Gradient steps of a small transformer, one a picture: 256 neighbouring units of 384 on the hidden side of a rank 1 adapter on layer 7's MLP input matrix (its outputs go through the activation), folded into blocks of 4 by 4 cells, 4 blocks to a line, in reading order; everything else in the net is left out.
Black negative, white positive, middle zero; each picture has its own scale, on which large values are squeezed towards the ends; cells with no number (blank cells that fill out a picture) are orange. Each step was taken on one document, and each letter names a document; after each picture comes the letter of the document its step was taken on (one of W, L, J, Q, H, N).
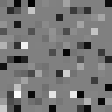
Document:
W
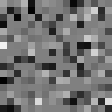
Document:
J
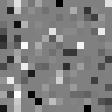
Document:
W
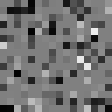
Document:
J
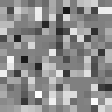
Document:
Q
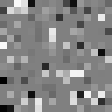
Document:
J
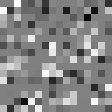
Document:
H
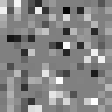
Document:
Q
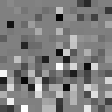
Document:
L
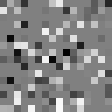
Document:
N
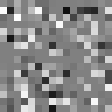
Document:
Q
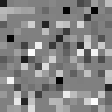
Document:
N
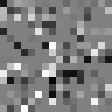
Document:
H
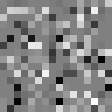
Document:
N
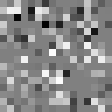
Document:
Q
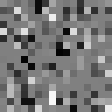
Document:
Q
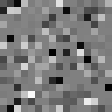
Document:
N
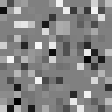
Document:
N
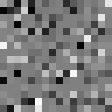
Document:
J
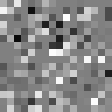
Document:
Q
